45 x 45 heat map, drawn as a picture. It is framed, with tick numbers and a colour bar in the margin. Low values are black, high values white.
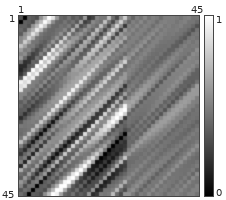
The ninth with the lowest average is the bottom middle. A vertical seam about 60% of the way across splits the table, and the right part is calmer. The grain runs diagonally up to the right. The halves do not mirror each other. No single row or column stands out from its neighbours.
